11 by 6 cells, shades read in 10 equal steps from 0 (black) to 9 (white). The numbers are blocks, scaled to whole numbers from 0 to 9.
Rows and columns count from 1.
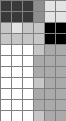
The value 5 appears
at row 1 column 4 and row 2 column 4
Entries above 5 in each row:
2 2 4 4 6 6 6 6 6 6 6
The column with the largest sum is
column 2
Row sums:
27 27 29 28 46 45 45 46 45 45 46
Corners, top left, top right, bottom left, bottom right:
2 8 9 6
